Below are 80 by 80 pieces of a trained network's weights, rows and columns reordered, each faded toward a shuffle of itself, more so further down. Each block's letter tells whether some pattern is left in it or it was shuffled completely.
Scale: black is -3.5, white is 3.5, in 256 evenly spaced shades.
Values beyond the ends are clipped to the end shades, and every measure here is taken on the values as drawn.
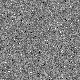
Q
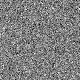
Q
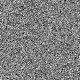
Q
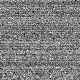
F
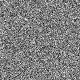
Q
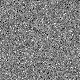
Q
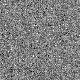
F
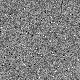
Q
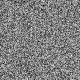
F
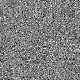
F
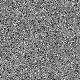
Q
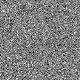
F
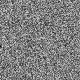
F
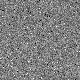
Q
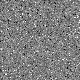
Q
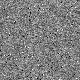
Q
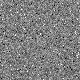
Q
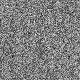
F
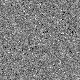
Q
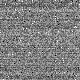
F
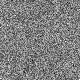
F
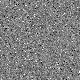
Q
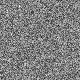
Q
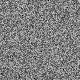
Q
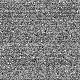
F
